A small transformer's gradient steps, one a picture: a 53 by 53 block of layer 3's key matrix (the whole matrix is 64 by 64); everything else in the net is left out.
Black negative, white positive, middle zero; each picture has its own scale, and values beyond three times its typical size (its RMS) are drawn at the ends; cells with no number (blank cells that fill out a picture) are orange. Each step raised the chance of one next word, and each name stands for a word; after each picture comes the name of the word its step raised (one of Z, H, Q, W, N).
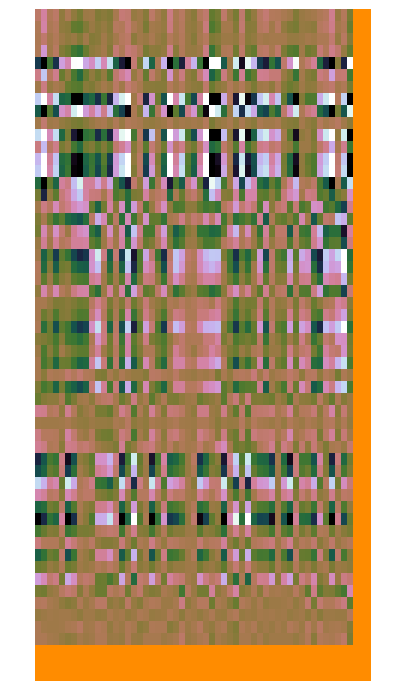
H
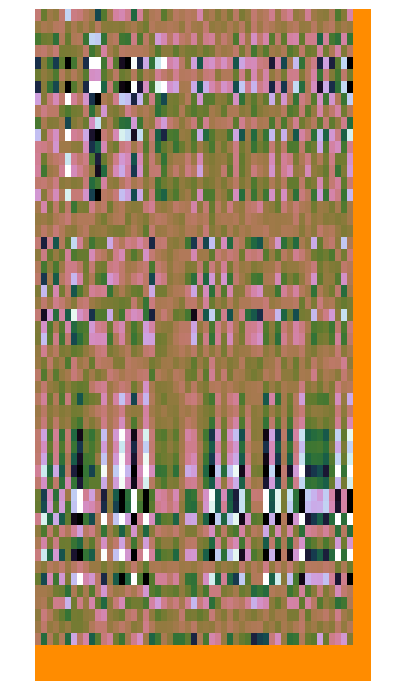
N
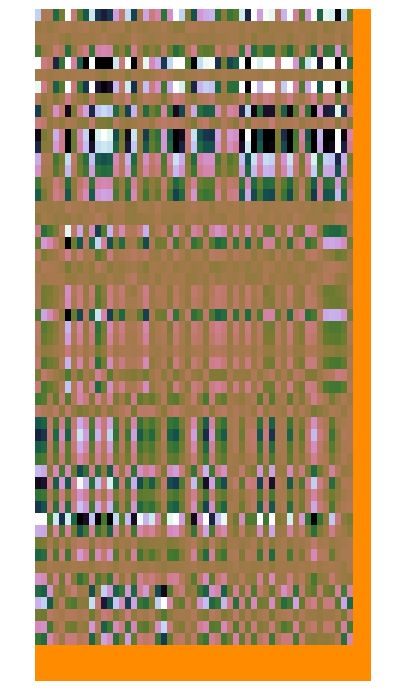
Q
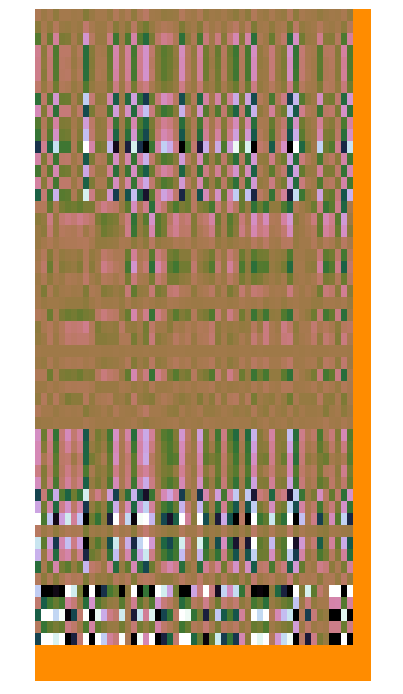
N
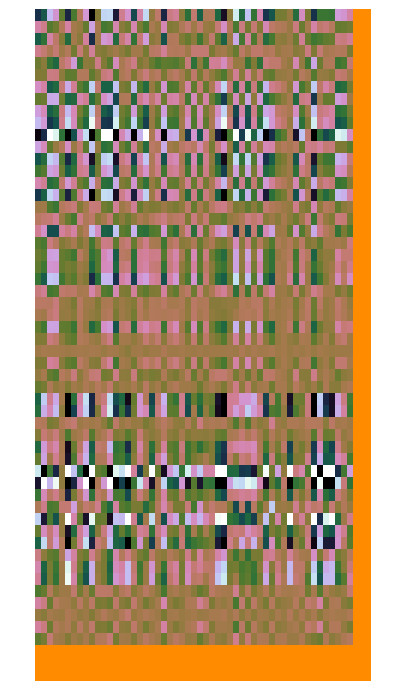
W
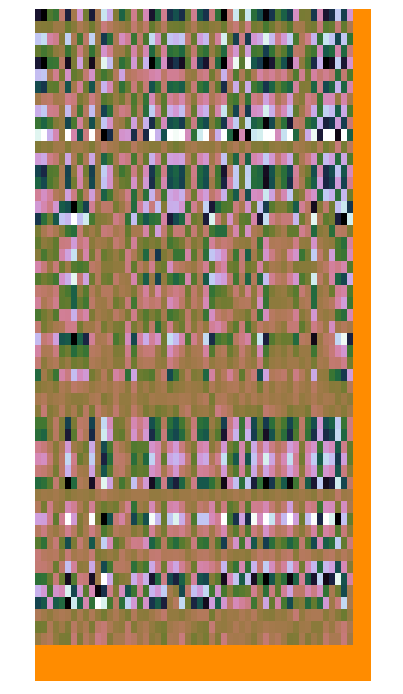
H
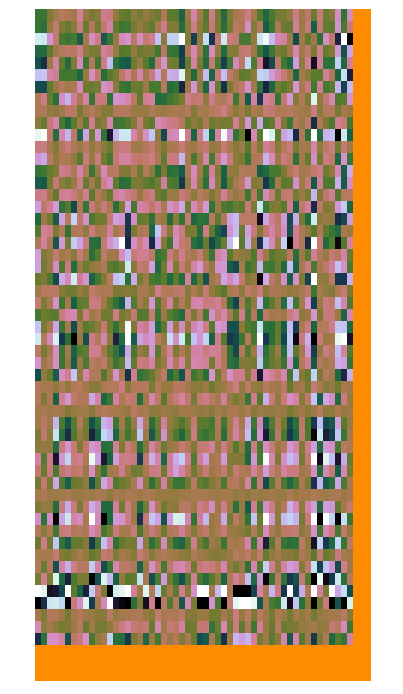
H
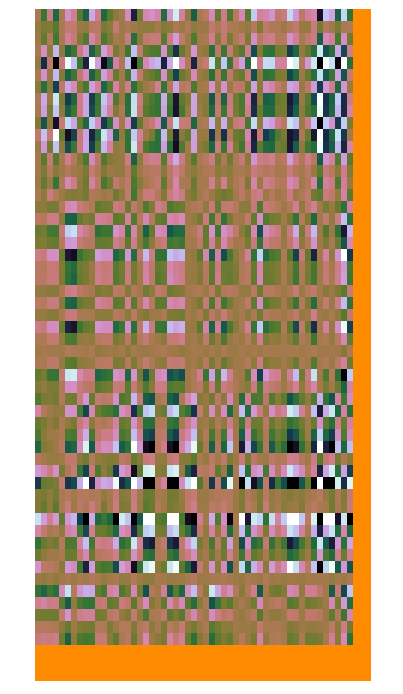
W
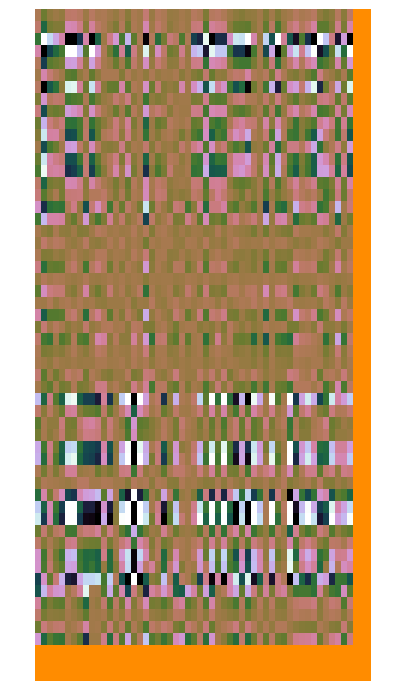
N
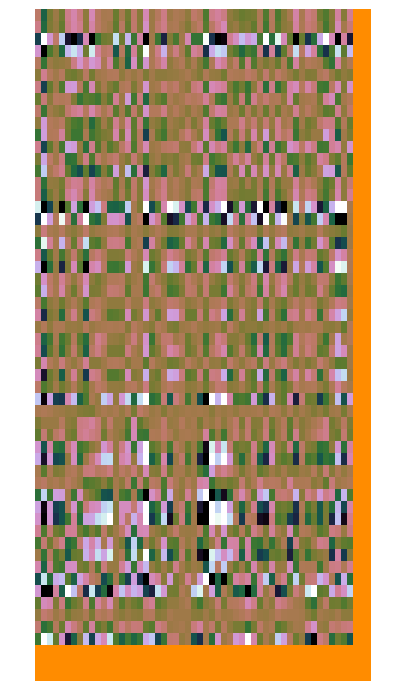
N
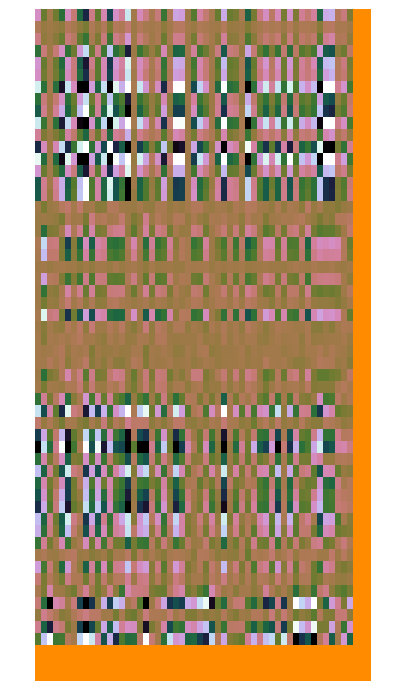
Q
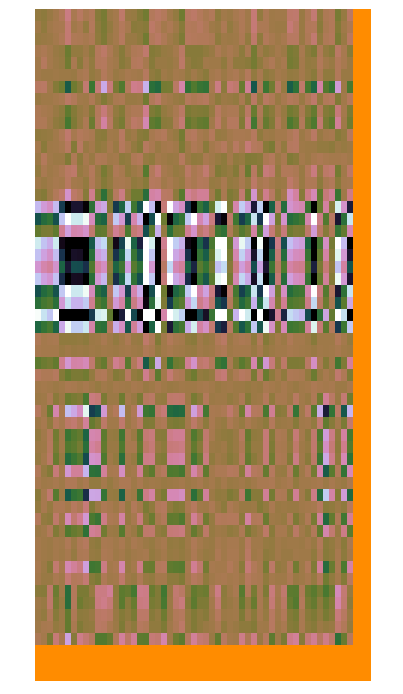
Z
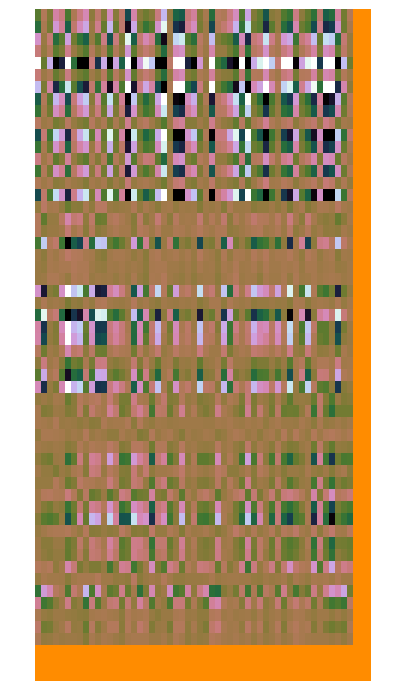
Q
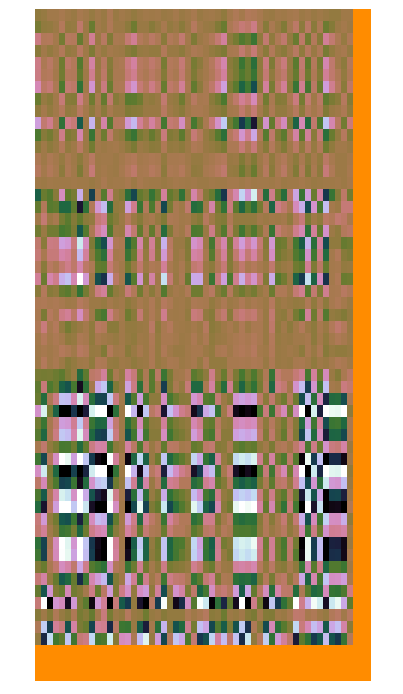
W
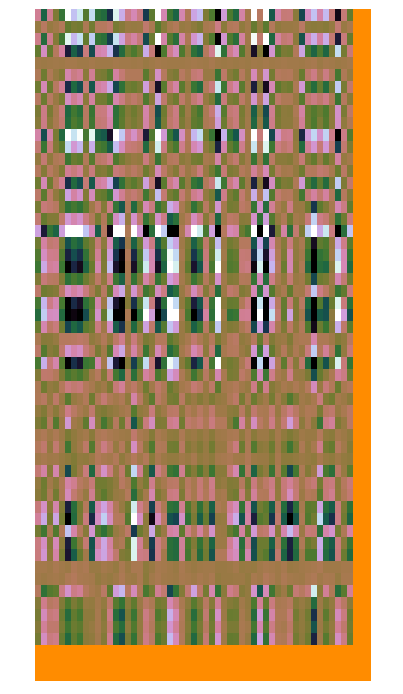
Z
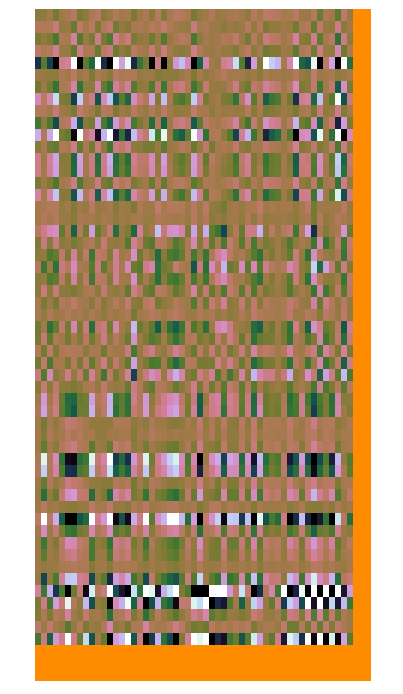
Q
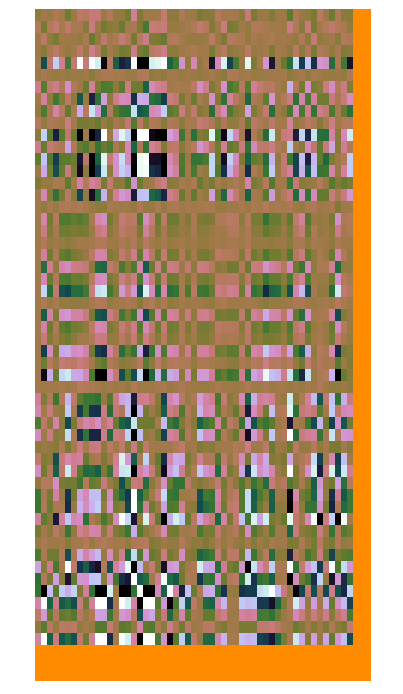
N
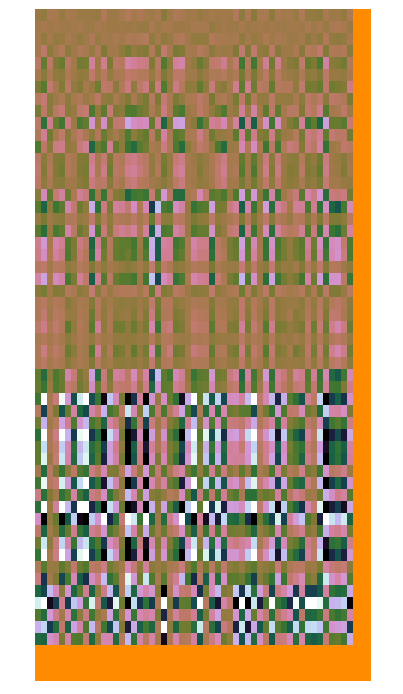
W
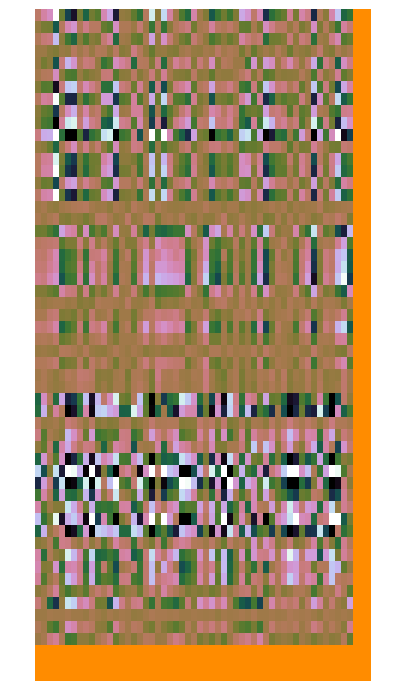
W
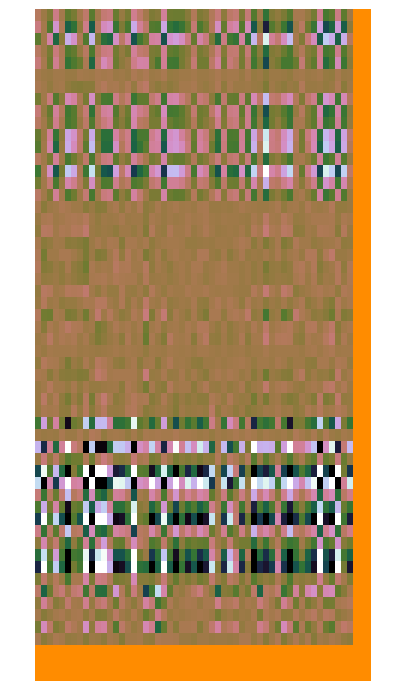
Z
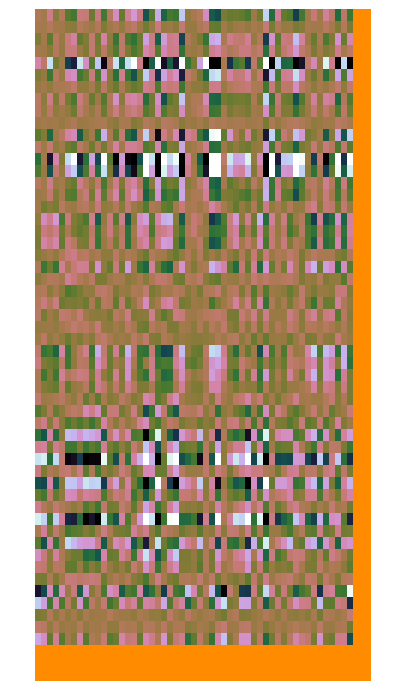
Q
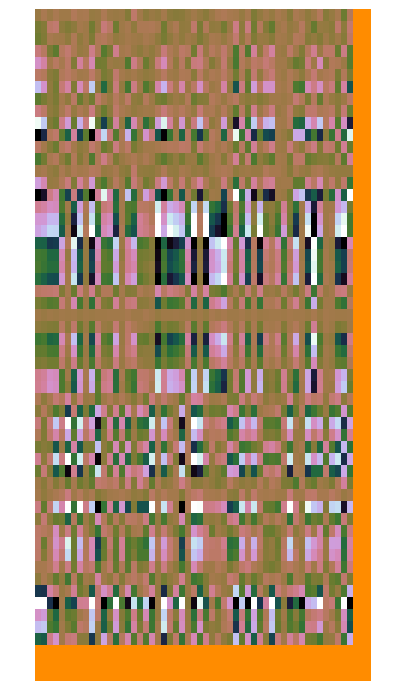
N
